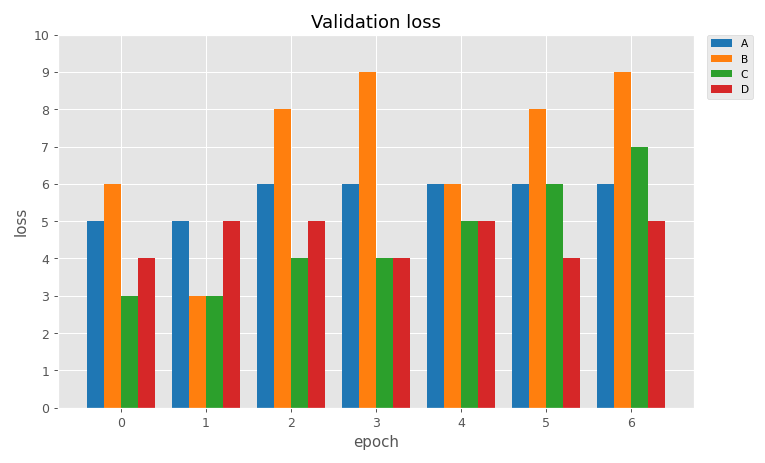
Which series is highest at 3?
B
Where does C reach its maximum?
6
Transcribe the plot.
Title: Validation loss
x-axis: epoch, ticks 0 1 2 3 4 5 6
y-axis: loss, ticks 0 1 2 3 4 5 6 7 8 9 10
Legend: A, B, C, D
Values:
A: 5 5 6 6 6 6 6
B: 6 3 8 9 6 8 9
C: 3 3 4 4 5 6 7
D: 4 5 5 4 5 4 5
